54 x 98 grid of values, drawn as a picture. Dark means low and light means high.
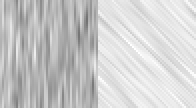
The table splits into one row of 2 panels. Panel 1,1: high, streaked downward. Panel 1,2: very high, slanting down to the right, faint in contrast.
